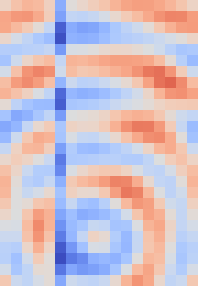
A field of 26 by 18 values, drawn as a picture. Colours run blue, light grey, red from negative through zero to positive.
Column 6 differs from the columns beside it. Overall the values sit about 50% of the way up the scale. The ninth with the highest average is the top right. Concentric rings centre on the bottom middle.
